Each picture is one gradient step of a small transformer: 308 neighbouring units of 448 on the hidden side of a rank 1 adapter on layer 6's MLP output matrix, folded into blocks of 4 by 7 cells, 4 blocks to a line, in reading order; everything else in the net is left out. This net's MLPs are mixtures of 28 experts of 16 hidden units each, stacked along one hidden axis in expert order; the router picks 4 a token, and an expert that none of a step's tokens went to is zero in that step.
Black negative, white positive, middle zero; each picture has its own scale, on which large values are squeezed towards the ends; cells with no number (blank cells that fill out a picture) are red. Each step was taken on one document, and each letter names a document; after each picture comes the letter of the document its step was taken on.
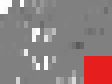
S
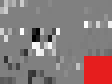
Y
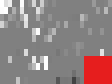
S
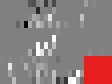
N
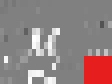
Y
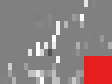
N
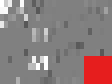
S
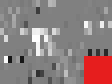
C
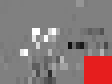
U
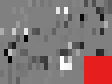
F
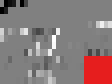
U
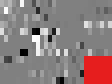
C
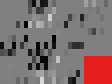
N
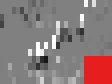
N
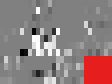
Y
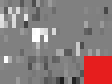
C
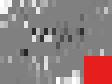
S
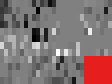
C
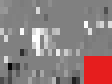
C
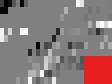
U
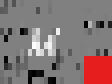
Y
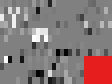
C
